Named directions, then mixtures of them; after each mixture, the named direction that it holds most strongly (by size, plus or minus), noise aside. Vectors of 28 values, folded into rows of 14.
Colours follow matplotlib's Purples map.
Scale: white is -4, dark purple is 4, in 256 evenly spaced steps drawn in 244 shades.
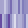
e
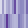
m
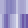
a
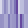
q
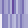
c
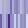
e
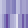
a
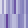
m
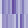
c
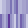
q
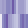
a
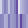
q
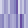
q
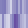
e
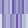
c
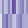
c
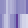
a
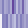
c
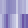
a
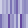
q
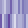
e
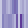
q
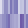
q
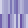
q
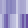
a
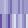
e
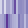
m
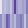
m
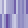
m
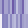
c
